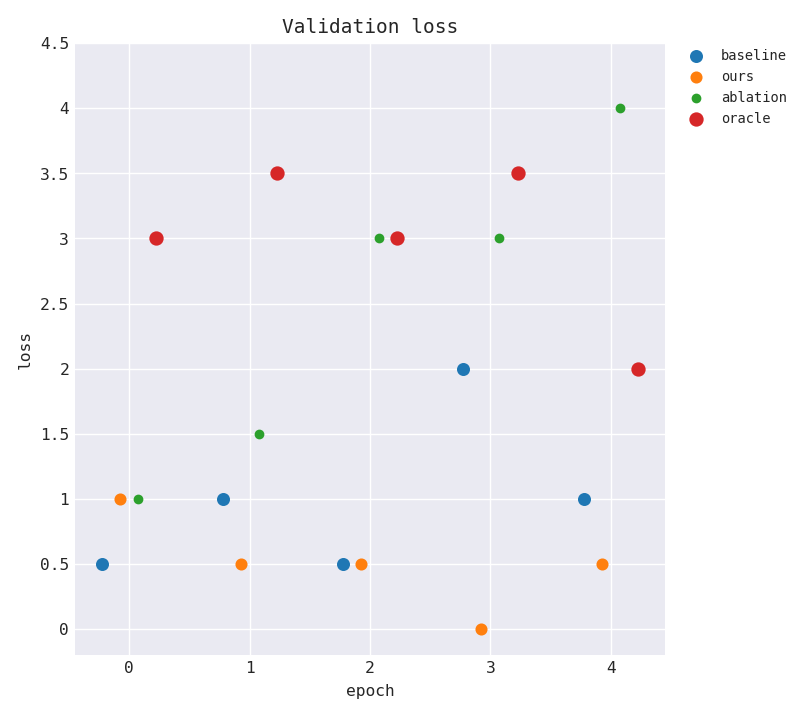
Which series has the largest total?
oracle
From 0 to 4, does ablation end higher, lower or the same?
higher
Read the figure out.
Title: Validation loss
x-axis: epoch, ticks 0 1 2 3 4
y-axis: loss, ticks 0 0.5 1 1.5 2 2.5 3 3.5 4 4.5
Legend: baseline, ours, ablation, oracle
Values:
baseline: 0.5 1 0.5 2 1
ours: 1 0.5 0.5 0 0.5
ablation: 1 1.5 3 3 4
oracle: 3 3.5 3 3.5 2
